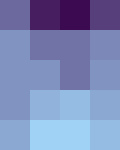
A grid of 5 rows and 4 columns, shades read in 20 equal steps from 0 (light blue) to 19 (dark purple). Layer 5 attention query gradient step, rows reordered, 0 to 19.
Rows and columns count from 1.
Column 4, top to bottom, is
14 7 6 4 2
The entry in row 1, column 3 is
19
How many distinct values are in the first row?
4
